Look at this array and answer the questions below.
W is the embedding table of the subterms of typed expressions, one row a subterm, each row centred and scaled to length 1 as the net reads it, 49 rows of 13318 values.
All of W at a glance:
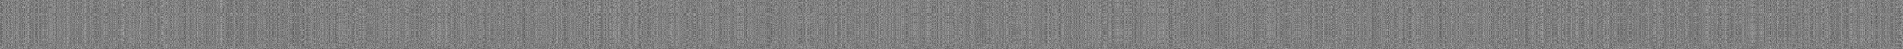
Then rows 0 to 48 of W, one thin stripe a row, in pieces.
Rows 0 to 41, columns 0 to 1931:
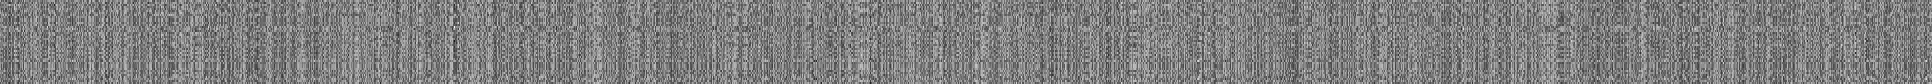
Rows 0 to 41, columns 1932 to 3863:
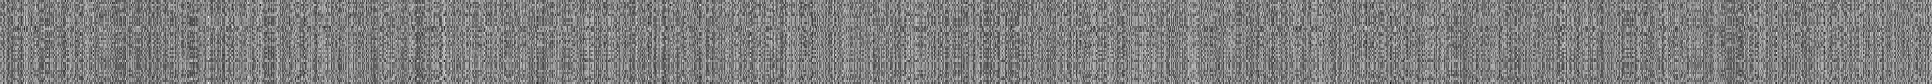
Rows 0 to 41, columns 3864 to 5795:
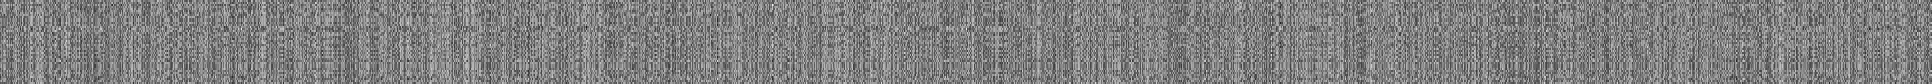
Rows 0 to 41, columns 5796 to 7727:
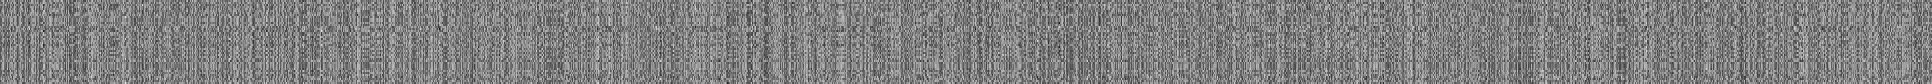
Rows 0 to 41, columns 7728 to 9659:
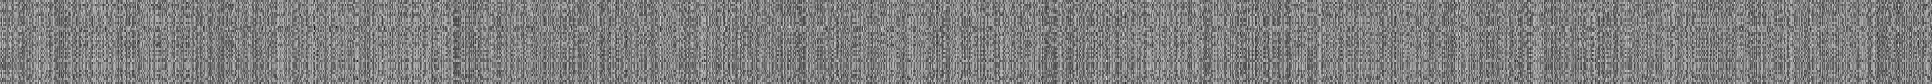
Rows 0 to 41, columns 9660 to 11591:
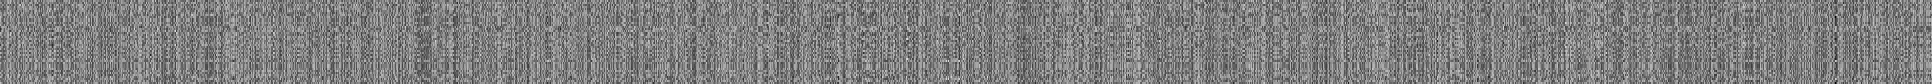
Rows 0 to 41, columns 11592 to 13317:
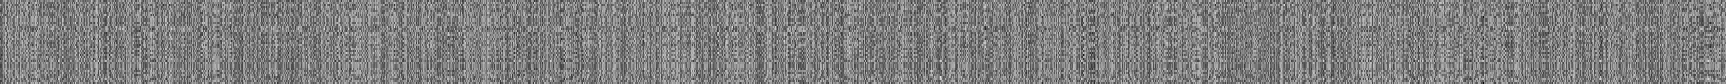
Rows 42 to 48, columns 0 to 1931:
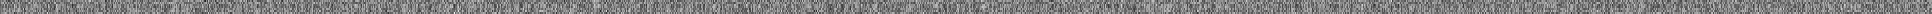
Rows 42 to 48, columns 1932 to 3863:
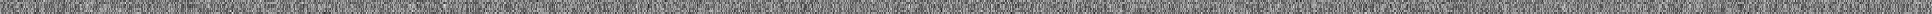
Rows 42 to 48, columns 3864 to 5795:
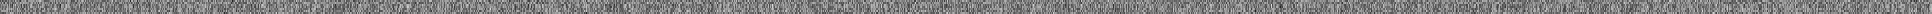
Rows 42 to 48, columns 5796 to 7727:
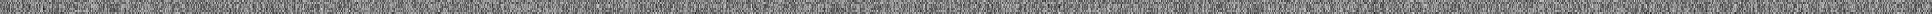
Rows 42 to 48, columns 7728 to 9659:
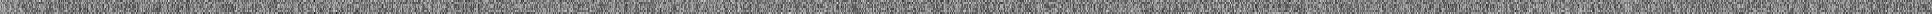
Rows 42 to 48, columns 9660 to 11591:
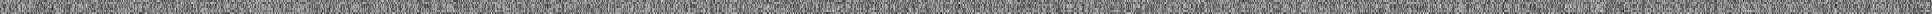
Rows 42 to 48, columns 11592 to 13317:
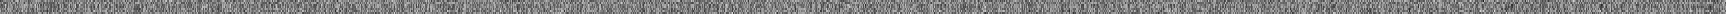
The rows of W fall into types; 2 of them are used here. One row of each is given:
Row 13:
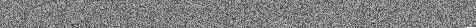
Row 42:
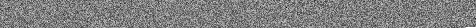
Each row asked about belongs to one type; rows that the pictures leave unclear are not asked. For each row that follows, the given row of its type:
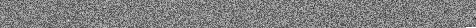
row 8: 42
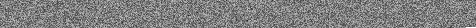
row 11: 42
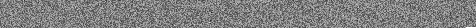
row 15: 13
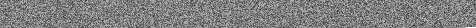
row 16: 42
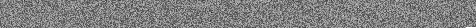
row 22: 13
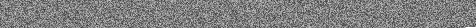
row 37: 42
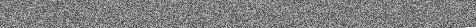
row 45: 42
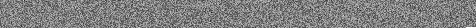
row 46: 13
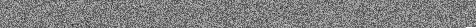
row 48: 13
